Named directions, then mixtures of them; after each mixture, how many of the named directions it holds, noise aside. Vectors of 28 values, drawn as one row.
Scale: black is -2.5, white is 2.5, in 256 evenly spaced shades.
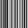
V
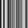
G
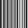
two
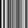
one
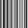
two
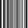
two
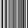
two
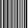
two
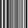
two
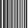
two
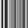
one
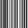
one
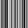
two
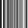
two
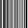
two
